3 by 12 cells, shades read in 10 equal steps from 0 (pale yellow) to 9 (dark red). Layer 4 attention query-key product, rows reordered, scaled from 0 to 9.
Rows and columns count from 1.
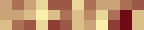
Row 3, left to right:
2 5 6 1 7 6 2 3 0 7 9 2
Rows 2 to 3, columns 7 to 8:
2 4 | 2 3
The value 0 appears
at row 2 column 4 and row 3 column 9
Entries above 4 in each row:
6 3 6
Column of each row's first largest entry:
5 11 11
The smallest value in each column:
2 3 2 0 2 5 1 3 0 3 5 2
